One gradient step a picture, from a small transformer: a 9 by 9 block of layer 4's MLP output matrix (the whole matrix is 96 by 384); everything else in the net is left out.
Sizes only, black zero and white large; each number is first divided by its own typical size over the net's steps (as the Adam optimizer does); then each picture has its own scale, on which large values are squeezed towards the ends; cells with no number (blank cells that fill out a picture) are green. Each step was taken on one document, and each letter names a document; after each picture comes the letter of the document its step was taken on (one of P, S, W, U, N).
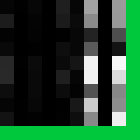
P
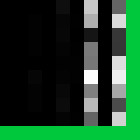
P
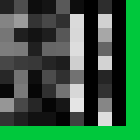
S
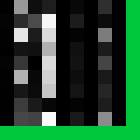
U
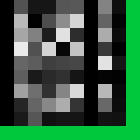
S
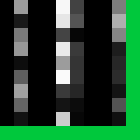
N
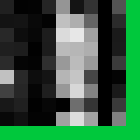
N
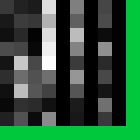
U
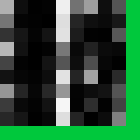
N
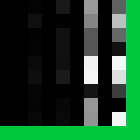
P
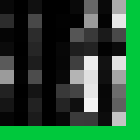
P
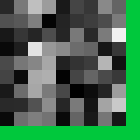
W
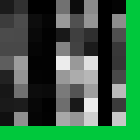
N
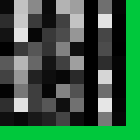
S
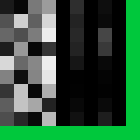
U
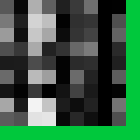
W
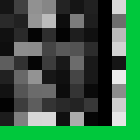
W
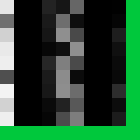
N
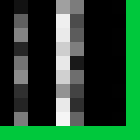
N
